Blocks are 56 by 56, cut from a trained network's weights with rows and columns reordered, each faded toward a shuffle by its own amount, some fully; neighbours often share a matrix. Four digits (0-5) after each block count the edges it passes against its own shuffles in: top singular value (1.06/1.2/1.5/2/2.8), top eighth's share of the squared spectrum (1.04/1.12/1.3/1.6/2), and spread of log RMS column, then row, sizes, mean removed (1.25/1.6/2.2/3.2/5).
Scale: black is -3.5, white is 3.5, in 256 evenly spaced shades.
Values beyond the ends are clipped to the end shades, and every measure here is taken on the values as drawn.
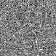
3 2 0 1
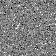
0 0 0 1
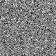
1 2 0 0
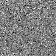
1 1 0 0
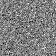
0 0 0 0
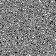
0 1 0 0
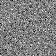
0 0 0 0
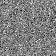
0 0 0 0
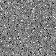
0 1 0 0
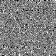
3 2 0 2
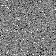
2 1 0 1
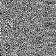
2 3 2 0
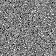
0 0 0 0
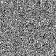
2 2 0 0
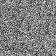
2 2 0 0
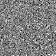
2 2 1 1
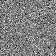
0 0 0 0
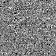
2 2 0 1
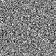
3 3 0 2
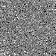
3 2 1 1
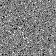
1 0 0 0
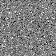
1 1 0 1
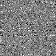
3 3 0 2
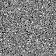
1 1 0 0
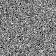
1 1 0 0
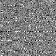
3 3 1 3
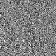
3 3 1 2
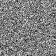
2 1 0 0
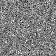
1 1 0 0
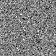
1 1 0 0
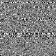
4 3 0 3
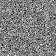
1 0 0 0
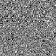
3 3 1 2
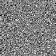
3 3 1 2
